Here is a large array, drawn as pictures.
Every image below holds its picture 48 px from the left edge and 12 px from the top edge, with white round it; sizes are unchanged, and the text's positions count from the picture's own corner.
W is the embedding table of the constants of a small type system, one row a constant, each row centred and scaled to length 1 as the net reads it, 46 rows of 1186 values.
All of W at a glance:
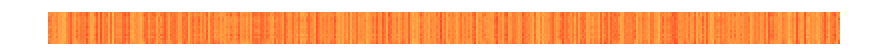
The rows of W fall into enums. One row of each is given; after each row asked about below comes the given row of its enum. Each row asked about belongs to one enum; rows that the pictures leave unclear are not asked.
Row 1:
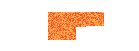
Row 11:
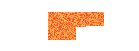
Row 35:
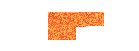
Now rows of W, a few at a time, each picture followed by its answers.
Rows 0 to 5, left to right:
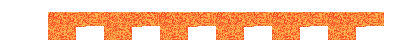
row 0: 35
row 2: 35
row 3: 35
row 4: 35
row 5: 35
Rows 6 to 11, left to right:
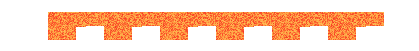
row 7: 11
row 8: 1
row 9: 1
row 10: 1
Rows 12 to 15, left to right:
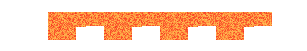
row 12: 11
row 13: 11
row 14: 1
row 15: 1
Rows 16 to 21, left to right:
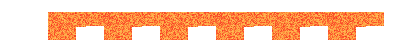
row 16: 11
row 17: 35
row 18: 11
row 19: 35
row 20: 1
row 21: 35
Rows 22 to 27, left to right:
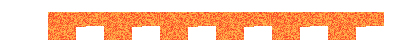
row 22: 35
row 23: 1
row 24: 11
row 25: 1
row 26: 35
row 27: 11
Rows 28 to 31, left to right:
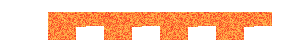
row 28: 11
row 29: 35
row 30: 11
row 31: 1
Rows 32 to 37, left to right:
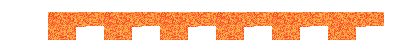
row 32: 35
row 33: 35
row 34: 35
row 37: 11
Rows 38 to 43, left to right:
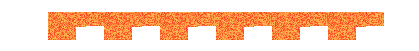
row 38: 11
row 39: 35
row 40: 35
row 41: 1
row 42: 1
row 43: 35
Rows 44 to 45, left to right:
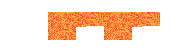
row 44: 1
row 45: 1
